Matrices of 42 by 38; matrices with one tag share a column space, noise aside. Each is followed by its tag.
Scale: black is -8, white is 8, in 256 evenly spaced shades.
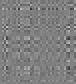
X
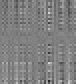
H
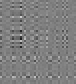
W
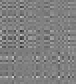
W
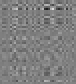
X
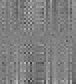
H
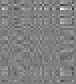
X
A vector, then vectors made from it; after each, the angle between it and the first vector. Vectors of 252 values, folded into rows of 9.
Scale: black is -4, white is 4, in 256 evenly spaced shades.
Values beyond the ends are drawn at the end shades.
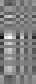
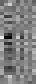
nearly opposite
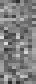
partly opposed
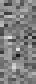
partly aligned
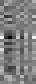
nearly opposite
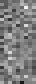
partly aligned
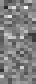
partly aligned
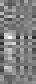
nearly parallel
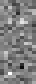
orthogonal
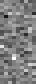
orthogonal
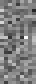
partly opposed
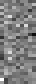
partly aligned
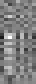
nearly parallel
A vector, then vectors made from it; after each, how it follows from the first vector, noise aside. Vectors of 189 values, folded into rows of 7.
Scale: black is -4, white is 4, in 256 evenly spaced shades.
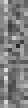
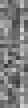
reversed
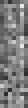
wrapped around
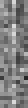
wrapped around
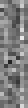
reversed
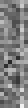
reversed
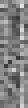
reversed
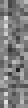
wrapped around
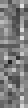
reversed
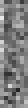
wrapped around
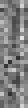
reversed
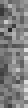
wrapped around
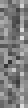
reversed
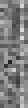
reversed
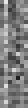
wrapped around
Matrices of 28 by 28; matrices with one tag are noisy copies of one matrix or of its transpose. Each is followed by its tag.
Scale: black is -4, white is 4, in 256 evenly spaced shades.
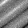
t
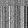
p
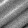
t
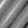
t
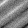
t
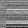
p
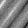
t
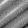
t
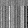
p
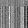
p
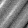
t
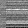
p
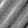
t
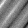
t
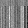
p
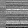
p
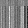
p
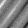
t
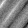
t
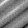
t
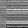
p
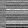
p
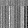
p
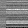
p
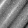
t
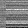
p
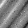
t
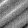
t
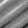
t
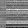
p
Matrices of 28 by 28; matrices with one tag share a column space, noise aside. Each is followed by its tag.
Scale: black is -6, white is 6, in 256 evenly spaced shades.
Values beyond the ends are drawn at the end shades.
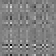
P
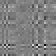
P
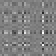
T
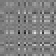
T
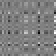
T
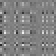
T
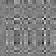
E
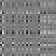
T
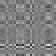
P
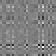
P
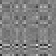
P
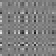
T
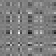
T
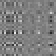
T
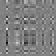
E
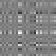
T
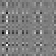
T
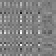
T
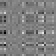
T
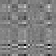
P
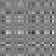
T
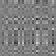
E
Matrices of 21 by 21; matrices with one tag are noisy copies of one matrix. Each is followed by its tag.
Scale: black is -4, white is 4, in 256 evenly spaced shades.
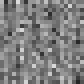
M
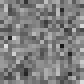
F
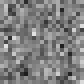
F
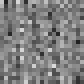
M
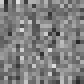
M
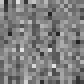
M
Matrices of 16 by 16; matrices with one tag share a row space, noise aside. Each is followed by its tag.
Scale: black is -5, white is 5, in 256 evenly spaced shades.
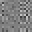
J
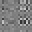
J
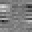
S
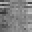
S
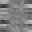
S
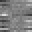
S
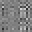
J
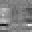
S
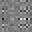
J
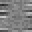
S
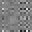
J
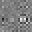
J
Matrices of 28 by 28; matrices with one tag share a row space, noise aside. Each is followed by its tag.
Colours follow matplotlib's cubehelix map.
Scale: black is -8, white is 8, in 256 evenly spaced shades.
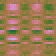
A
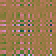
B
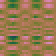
A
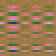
A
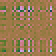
B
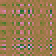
B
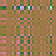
B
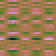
A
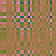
B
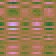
A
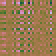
B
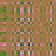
B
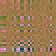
B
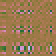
B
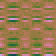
A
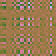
B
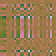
B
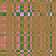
B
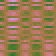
A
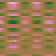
A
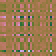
B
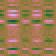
A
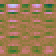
A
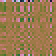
B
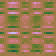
A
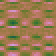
A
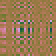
B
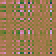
B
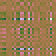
B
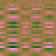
A
